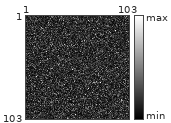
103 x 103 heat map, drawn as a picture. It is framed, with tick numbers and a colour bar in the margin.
Average level on the scale: 20%. Histogram: skewed, a long tail of high values. Grain: fine. Stripes: none. Mirror symmetry: none.
